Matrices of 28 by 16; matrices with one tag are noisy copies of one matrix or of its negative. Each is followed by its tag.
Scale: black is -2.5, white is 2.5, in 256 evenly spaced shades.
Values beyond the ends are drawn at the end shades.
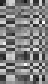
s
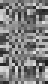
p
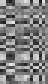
s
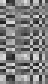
s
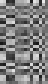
s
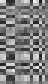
s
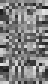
p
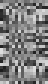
p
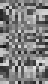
p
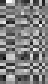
s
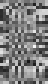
p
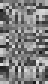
p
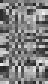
p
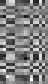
s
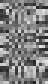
p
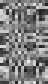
p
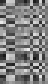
s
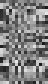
p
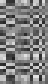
s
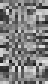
p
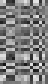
s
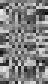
p
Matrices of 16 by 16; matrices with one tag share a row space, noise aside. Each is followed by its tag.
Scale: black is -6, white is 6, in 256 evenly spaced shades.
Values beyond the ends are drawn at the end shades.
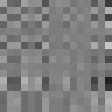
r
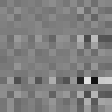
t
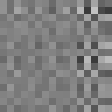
t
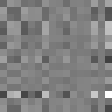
r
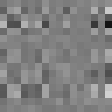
r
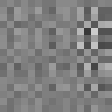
t
